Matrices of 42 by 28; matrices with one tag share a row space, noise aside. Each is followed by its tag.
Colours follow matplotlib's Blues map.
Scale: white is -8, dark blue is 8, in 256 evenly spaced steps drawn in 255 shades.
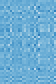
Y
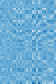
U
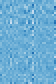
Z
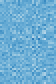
U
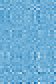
Y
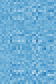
U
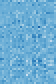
U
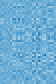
U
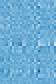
Y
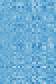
U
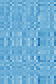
Y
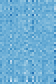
Z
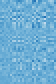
U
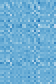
Y
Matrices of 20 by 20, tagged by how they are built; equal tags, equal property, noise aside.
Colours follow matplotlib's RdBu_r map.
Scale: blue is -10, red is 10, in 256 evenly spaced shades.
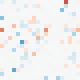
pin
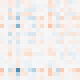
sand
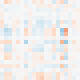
sand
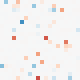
pin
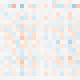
sand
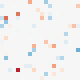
pin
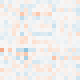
sand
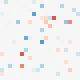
pin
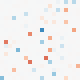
pin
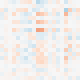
sand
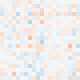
sand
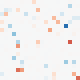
pin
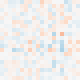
sand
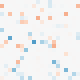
pin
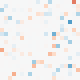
pin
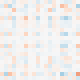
sand
